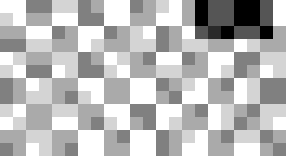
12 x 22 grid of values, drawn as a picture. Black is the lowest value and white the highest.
Ninth with the lowest average: top right. Odd patch: lower, in the top right. Average level on the scale: 70%.
